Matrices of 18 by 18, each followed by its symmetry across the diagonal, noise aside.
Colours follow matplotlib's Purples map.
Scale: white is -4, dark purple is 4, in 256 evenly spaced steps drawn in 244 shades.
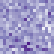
antisymmetric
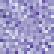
antisymmetric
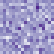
antisymmetric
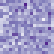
neither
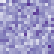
neither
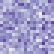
neither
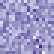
neither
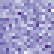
neither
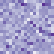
neither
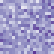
neither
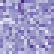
antisymmetric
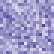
antisymmetric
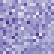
antisymmetric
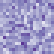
antisymmetric
